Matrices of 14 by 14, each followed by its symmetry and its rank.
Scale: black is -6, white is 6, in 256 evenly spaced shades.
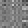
neither, rank two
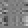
neither, rank two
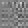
neither, rank two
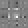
symmetric, rank two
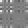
symmetric, rank one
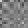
symmetric, rank two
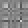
symmetric, rank two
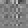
neither, rank two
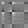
symmetric, rank one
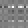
neither, rank one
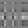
neither, rank one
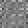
neither, rank two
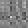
neither, rank two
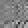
neither, rank two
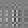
neither, rank one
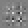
symmetric, rank two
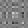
symmetric, rank one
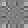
symmetric, rank two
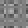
symmetric, rank one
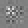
symmetric, rank two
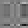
neither, rank one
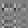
neither, rank one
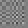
symmetric, rank one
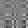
neither, rank one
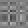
neither, rank one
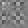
symmetric, rank two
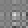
symmetric, rank one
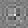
symmetric, rank two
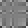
symmetric, rank one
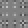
symmetric, rank one
